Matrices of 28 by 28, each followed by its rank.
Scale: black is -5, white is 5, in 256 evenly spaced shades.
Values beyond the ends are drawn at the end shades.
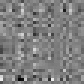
three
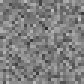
full rank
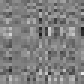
three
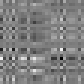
two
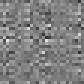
three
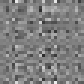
three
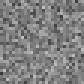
full rank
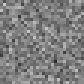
full rank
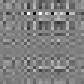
two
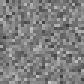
full rank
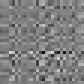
three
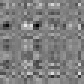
two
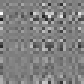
two
